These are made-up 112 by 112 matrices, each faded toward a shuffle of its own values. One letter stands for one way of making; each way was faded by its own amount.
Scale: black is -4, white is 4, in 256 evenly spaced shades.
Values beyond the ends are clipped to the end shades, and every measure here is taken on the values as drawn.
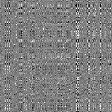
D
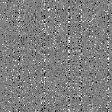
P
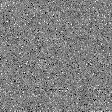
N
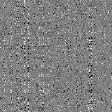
P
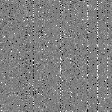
P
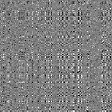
D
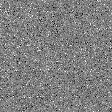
N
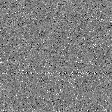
N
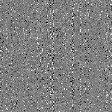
P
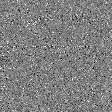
N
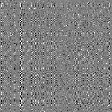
D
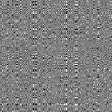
D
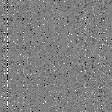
P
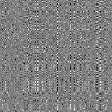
D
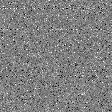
N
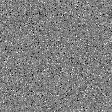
N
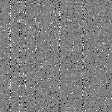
P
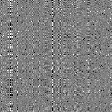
D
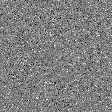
N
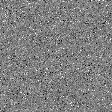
N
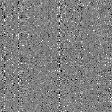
P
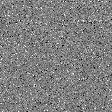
N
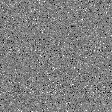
N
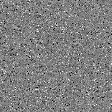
N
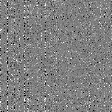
P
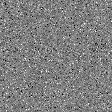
N
